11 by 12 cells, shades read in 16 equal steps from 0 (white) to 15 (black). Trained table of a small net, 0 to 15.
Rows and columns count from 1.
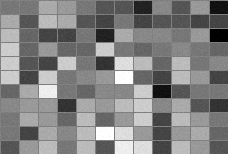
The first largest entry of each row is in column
12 6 12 2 6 2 9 4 9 2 9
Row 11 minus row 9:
2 1 -2 -1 0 1 -5 -1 0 0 0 2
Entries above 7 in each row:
8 9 7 8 6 5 7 3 5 4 5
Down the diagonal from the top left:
8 10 11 9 8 6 7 3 11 6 6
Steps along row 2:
up down up up up down up down same up same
